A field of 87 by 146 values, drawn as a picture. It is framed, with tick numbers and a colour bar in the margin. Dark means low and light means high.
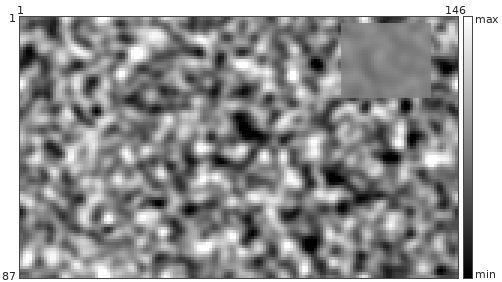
Odd patch: calmer, in the top right. Grain: blotchy. Average level on the scale: 50%. Histogram: bell-shaped. Calmest part: top right. Slope: none.
